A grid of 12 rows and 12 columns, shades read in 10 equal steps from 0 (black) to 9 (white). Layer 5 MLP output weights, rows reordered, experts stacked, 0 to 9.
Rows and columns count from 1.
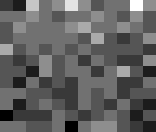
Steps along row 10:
down up up down down up down down up down down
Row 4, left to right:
3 4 4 4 4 4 3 6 3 2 3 5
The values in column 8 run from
2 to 6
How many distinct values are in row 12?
6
